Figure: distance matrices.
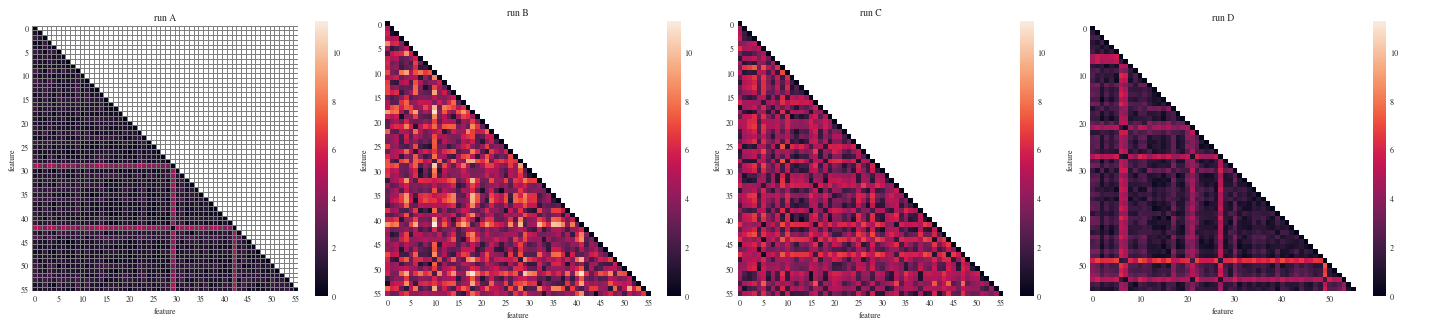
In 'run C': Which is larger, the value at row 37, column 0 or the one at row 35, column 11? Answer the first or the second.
the second
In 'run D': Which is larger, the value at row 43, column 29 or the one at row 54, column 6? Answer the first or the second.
the second
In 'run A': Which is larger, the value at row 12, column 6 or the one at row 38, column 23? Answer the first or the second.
the second
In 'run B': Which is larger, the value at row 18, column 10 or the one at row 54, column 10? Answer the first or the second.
the first
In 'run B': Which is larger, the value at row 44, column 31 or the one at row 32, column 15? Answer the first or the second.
the first
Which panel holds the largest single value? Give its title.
run B
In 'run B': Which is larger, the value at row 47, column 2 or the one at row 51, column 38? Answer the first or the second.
the second
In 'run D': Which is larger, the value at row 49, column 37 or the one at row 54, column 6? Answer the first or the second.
the first
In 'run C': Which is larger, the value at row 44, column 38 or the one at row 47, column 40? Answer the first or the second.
the second
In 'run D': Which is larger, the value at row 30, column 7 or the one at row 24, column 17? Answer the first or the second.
the first
